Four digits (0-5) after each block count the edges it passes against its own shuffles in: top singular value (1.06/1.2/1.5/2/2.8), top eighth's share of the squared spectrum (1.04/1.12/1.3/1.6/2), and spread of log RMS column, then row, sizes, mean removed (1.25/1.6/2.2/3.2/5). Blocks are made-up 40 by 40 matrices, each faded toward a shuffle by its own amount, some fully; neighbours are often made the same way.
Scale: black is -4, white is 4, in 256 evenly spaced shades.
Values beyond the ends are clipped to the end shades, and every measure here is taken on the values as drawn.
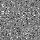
2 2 0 1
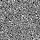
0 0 0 0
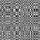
4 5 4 3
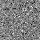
2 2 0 0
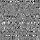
3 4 1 2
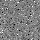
0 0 0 0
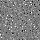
1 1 0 0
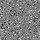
0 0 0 0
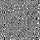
3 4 2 1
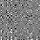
4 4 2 2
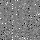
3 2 1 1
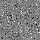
1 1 0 0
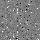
2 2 1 0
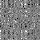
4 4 2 2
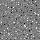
2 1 0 0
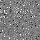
3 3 1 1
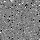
2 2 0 0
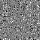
3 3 1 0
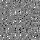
3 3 2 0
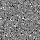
1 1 0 0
